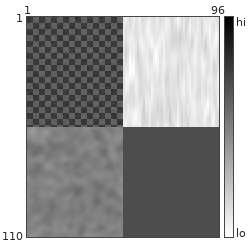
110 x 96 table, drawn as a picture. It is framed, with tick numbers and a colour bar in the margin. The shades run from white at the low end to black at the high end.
It is made of 2 by 2 panels. Panel 1,1: high, checkered. Panel 1,2: very low, streaked downward, faint in contrast. Panel 2,1: middling, blotchy, faint in contrast. Panel 2,2: high, flat.
